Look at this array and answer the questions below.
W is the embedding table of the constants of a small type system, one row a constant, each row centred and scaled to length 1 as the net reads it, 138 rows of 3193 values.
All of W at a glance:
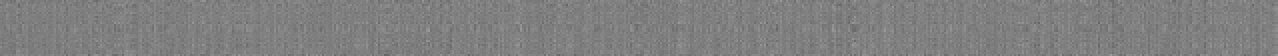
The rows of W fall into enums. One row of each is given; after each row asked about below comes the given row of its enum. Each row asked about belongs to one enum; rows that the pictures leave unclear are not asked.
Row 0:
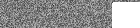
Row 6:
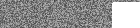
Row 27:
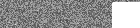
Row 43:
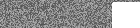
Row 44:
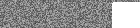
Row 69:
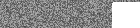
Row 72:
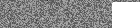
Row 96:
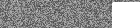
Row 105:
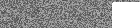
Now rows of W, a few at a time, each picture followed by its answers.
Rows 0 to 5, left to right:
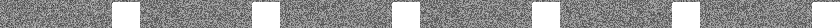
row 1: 105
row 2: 43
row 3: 105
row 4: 69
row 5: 43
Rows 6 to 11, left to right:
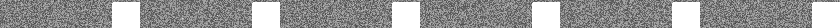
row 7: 72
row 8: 6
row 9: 43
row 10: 72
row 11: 44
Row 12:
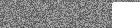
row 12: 44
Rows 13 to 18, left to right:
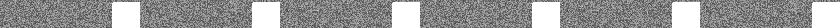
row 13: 44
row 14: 69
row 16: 44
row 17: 27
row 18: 69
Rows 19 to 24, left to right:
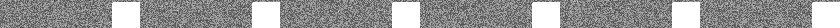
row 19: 6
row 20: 27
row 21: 72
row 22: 43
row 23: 96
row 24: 27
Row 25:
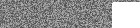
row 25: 6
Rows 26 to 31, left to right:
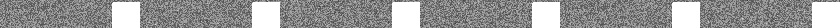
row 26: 43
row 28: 96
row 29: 44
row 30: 43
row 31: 72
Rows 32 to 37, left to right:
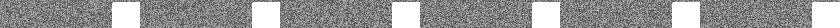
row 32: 69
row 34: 72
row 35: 44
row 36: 27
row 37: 6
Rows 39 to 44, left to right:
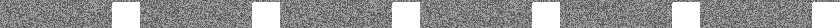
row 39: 69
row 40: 105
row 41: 69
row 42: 69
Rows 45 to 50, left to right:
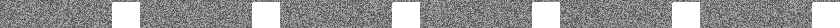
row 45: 72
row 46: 44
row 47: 69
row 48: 96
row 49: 105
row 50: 69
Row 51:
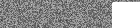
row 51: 27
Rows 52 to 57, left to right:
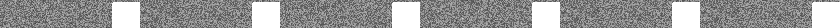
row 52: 44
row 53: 105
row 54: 43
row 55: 72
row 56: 105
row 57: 105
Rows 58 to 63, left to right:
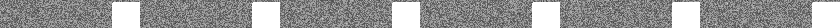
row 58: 105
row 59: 44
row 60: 72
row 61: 69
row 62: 96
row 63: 27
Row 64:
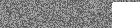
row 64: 69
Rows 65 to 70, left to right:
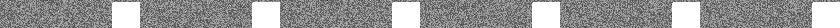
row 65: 72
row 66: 27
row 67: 72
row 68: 43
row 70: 69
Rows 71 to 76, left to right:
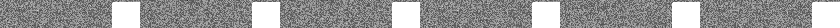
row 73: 72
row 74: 27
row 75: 43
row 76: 27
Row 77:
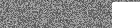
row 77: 27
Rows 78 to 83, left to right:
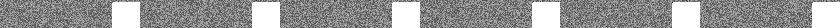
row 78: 27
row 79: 72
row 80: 6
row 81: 105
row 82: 0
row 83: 69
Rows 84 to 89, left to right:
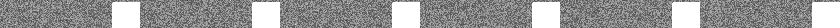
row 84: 27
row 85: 72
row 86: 27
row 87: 43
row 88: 105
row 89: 96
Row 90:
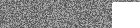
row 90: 6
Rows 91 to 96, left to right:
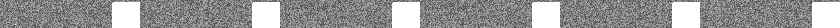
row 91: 27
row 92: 72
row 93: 43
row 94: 43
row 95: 44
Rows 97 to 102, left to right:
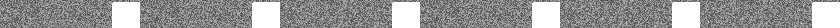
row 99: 72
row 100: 105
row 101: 72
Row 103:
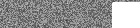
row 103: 27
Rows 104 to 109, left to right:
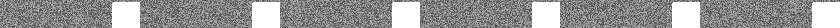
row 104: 27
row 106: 96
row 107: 6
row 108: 43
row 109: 69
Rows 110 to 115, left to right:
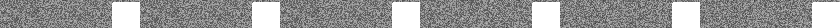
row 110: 105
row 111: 105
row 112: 105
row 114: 44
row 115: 6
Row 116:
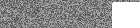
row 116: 105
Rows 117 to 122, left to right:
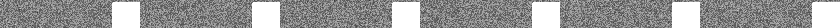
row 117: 27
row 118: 43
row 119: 6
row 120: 105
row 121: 96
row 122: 27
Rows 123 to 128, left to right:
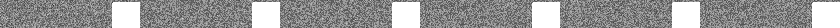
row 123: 0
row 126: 43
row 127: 96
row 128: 43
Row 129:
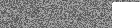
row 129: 105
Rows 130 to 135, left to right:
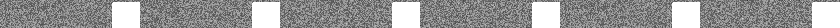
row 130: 43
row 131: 105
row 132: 72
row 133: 44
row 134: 43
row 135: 72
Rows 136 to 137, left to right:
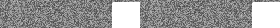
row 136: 96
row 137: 96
